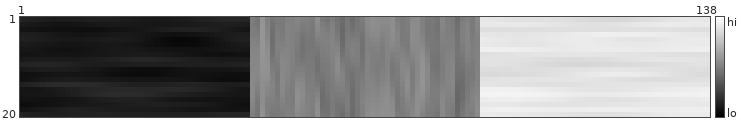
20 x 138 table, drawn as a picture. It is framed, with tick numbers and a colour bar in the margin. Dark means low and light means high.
The table splits into one row of 3 panels. Panel 1,1: very low, streaked across, faint in contrast. Panel 1,2: middling, streaked downward, faint in contrast. Panel 1,3: very high, streaked across, faint in contrast.
